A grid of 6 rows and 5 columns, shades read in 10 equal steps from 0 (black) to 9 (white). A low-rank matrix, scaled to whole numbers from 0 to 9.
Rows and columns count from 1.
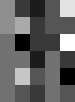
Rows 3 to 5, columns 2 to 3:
0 2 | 4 1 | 7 3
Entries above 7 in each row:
1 0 1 0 0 0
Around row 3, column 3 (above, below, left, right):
2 1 0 2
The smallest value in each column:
4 0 1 2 0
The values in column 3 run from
1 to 3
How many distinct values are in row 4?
3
